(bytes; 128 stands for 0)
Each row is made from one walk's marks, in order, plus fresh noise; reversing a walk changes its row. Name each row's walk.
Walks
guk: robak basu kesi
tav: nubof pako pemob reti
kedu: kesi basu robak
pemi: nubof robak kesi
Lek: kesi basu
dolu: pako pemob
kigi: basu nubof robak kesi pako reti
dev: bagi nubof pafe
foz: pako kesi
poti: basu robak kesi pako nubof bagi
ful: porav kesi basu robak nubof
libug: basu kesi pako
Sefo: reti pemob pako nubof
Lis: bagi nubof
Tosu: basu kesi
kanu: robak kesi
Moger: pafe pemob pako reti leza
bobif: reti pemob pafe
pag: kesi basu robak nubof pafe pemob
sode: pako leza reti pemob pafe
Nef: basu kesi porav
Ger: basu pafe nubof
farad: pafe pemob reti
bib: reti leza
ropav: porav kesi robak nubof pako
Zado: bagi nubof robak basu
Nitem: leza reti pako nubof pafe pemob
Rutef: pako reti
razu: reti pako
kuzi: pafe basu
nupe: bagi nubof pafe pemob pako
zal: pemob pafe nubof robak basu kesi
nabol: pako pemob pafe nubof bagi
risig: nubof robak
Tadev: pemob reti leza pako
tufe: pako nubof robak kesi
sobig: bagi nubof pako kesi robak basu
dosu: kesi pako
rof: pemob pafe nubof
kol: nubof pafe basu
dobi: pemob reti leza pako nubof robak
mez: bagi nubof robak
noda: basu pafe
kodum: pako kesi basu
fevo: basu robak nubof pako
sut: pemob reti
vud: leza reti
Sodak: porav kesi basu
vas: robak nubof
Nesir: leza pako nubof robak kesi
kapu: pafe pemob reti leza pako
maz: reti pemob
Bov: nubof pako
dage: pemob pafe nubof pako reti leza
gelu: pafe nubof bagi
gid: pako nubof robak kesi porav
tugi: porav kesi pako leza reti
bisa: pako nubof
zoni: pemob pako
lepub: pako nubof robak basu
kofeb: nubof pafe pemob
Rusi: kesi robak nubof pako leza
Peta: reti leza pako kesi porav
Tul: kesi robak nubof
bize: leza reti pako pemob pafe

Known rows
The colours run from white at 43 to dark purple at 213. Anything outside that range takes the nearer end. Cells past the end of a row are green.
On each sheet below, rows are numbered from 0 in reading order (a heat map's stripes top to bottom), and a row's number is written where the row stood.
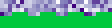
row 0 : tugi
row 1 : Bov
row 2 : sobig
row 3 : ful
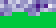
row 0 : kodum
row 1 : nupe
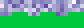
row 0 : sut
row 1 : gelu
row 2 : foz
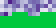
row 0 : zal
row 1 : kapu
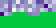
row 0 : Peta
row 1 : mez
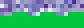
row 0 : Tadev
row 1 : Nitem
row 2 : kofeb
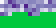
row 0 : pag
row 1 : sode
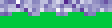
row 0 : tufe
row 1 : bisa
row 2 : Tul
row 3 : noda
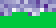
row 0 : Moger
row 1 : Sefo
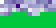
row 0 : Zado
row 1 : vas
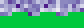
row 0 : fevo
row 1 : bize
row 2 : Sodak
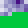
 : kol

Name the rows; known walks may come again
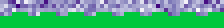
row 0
dobi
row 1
kofeb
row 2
farad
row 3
dosu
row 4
kanu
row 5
lepub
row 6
foz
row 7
Tul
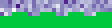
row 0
Sefo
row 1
kodum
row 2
rof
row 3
Bov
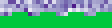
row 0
pemi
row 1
kedu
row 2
Nitem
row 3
Lek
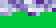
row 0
risig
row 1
ful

